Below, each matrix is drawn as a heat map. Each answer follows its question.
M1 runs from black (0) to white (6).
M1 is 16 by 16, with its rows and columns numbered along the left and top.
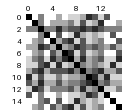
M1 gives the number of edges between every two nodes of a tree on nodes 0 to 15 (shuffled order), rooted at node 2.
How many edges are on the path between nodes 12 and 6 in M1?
3
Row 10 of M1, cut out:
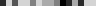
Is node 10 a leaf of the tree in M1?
no
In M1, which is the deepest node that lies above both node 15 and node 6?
7
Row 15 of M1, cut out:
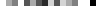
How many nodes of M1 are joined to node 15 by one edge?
1
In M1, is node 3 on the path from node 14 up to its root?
no
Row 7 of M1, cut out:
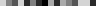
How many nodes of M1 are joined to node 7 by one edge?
4
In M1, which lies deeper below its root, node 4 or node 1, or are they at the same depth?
the same depth
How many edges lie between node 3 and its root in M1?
3
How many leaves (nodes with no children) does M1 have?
8
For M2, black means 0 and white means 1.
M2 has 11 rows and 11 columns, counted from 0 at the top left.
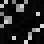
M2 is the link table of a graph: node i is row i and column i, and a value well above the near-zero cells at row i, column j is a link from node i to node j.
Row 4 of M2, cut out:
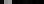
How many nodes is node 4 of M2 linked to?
2
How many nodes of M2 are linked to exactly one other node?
2
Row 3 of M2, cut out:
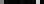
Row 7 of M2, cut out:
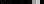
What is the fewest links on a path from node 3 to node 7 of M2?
2
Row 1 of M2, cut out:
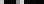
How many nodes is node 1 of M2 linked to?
3
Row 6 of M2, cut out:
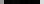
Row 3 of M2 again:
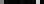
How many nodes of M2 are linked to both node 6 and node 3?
1
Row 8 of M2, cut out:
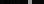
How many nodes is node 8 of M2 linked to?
1
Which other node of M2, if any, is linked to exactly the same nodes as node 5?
node 4
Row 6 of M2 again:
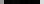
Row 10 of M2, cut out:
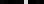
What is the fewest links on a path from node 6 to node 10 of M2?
1
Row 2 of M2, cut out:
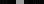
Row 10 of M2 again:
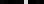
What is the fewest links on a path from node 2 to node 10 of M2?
5
